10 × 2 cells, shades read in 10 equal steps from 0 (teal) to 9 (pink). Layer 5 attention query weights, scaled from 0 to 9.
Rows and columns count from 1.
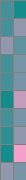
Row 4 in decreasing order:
4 2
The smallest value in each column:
0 0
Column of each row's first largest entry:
1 2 1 2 2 2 2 2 2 1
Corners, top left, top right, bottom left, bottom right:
2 0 5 4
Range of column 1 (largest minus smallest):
5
